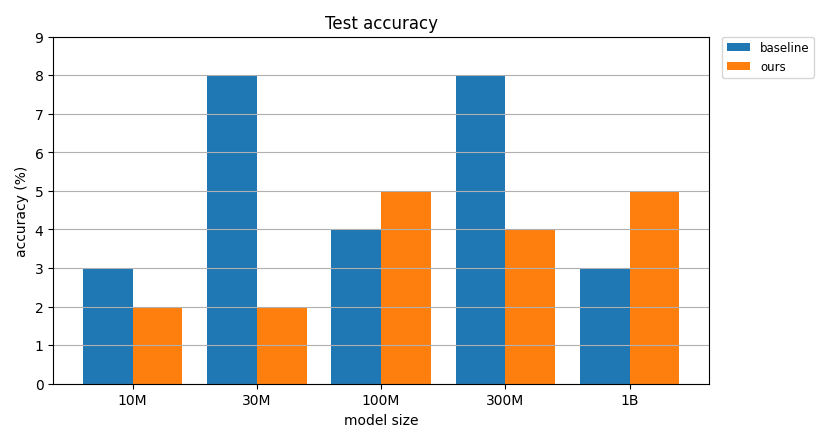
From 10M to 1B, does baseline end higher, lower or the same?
the same
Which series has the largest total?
baseline
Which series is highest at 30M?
baseline
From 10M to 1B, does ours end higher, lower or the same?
higher
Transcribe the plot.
Title: Test accuracy
x-axis: model size, ticks 10M 30M 100M 300M 1B
y-axis: accuracy (%), ticks 0 1 2 3 4 5 6 7 8 9
Legend: baseline, ours
Values:
baseline: 3 8 4 8 3
ours: 2 2 5 4 5
